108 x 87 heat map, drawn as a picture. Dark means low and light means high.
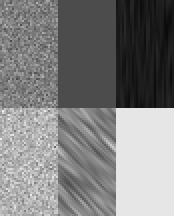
The table splits into 2 rows of 3 panels. Panel 1,1: middling, fine-grained. Panel 1,2: low, flat. Panel 1,3: very low, streaked downward, faint in contrast. Panel 2,1: high, fine-grained. Panel 2,2: middling, slanting down to the right. Panel 2,3: very high, flat.
